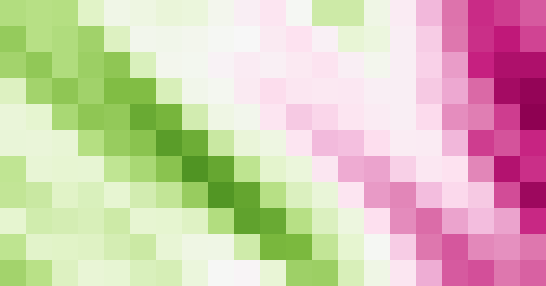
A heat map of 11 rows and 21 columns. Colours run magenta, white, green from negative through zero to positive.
Slope: up to the left. Lone odd cells: none. Average level on the scale: 50%. Grain: diagonal, down to the right.
